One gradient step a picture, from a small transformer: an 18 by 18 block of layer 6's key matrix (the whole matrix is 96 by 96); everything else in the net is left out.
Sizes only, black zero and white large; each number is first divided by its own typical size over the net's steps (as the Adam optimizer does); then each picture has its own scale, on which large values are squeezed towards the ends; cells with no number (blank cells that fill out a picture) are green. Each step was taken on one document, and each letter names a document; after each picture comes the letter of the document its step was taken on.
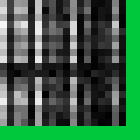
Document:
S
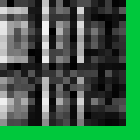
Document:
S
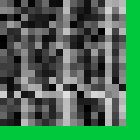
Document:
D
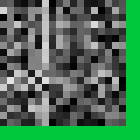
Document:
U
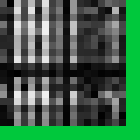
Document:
S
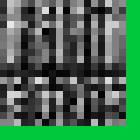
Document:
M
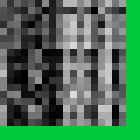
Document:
U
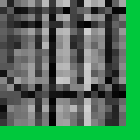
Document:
U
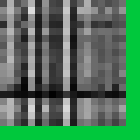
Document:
D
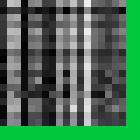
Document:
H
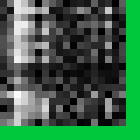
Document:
S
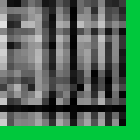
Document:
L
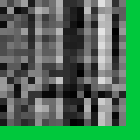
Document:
D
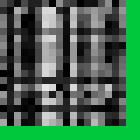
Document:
L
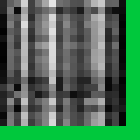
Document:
H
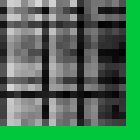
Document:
U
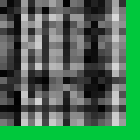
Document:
L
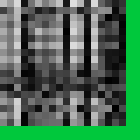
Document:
U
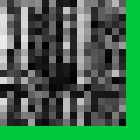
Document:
D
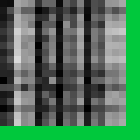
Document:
D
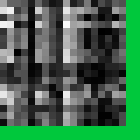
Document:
S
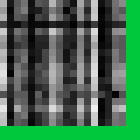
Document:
H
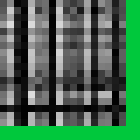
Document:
L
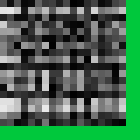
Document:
S
